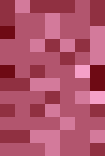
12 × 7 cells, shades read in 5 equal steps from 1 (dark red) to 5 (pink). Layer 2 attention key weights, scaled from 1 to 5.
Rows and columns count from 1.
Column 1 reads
2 2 1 3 3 1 2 3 2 3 2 3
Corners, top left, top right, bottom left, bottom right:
2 2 3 2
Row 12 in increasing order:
2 3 3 3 3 3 4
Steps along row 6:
up down up same up down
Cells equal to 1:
4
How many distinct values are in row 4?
3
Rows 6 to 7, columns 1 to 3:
1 3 2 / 2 2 4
